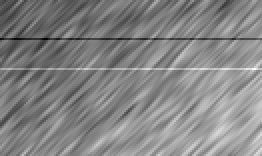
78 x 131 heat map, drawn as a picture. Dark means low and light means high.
Mirror symmetry: none. Ninth with the lowest average: top left. Average level on the scale: 50%. Grain: diagonal, up to the right. Odd lines: rows 20 and 35. Ninth with the highest average: bottom right. Slope: up to the bottom right.
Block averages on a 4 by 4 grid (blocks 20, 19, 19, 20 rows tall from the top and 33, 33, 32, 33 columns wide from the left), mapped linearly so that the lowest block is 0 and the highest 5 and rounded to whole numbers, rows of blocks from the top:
0 1 2 2 / 1 2 3 4 / 2 2 3 5 / 2 3 4 5
